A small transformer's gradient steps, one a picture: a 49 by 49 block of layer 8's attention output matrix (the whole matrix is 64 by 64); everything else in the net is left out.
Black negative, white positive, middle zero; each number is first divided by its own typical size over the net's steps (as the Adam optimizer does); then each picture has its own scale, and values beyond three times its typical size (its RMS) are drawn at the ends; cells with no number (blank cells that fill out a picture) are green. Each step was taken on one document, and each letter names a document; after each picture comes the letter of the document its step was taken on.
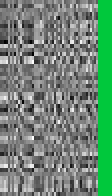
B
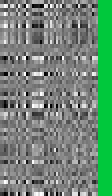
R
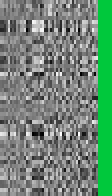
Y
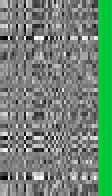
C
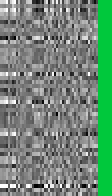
C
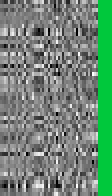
R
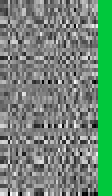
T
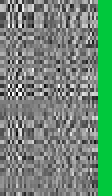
T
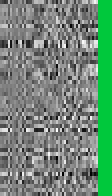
C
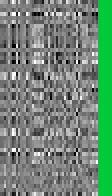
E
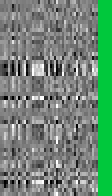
R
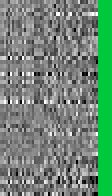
C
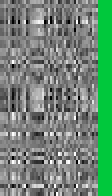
E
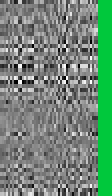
B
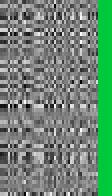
B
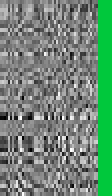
T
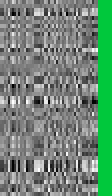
Y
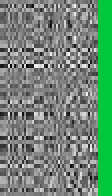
T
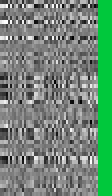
T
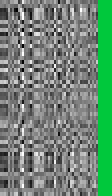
B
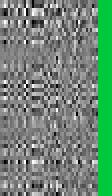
R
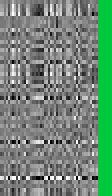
E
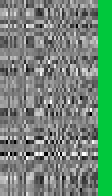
C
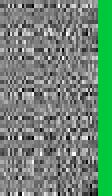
C
